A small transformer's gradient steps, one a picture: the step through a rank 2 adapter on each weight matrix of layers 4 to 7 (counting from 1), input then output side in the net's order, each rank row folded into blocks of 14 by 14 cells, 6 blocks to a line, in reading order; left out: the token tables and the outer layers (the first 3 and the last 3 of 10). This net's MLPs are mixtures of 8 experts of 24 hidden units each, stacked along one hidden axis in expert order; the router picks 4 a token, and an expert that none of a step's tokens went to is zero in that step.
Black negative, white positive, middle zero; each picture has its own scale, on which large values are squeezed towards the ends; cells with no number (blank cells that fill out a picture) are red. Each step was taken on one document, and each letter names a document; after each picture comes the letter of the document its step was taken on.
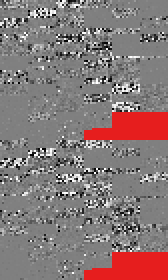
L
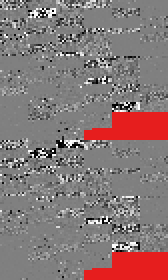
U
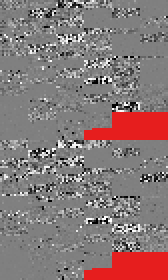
U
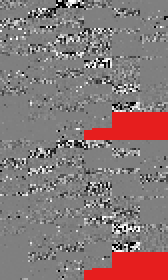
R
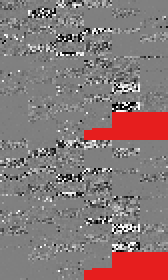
L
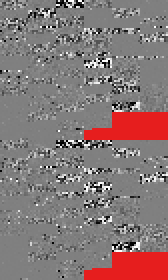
R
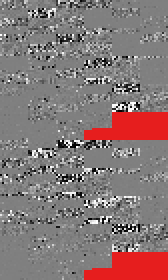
U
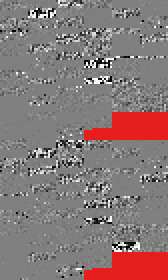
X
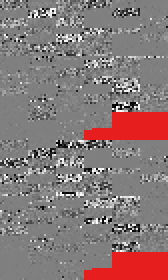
U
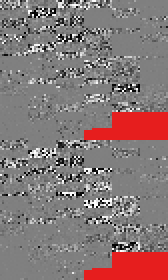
L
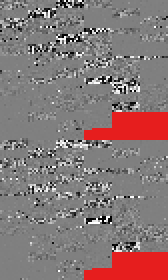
R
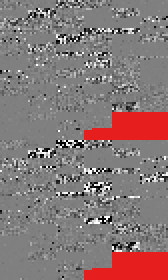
R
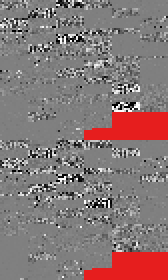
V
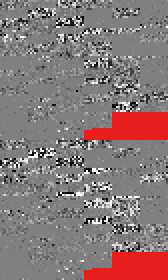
U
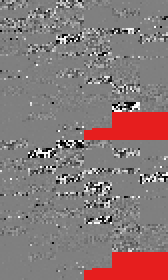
R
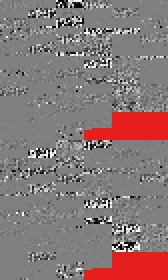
X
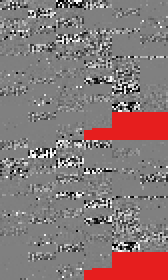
X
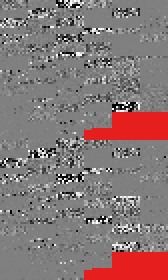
U
